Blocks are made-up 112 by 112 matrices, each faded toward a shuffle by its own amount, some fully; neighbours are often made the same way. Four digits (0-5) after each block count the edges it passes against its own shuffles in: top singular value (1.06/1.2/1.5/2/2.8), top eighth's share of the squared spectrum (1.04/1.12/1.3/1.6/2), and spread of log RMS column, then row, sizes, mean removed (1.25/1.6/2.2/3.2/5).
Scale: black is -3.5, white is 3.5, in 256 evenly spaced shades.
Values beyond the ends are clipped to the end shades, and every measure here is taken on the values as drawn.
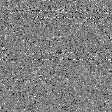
2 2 0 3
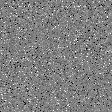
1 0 0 0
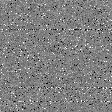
2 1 0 2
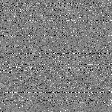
2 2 0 3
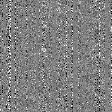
2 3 4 0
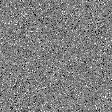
0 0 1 0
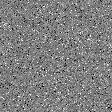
0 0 0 0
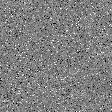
0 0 0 0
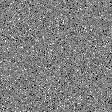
0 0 0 0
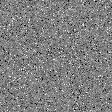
0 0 0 0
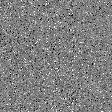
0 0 1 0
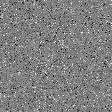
0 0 0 0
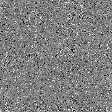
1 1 2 2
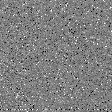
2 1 0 1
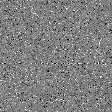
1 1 0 1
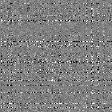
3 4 3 4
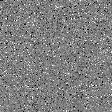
1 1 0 1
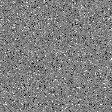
1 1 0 1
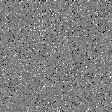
3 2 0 0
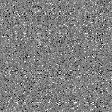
4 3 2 2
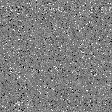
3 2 0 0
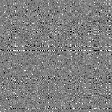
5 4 2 3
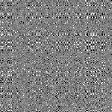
5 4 3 3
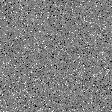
1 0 0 0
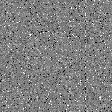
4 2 1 1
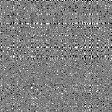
5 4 3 3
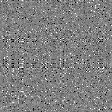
4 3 2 2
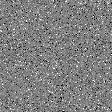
3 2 0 1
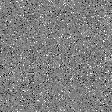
3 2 1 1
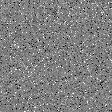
3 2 0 1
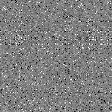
4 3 1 2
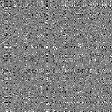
5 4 3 3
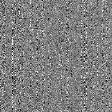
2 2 4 0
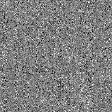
0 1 3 0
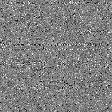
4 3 1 2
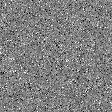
2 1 0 0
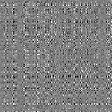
5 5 4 4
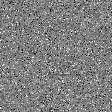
2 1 0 0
